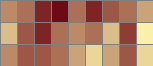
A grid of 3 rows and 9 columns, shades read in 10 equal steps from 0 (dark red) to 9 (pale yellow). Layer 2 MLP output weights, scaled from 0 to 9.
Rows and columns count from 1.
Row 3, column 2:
3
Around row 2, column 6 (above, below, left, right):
1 8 5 7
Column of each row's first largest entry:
9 9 6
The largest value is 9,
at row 2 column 9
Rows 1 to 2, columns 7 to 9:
3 4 6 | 7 2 9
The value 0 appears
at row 1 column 4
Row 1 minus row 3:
0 1 -2 -4 -2 -7 -3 1 -2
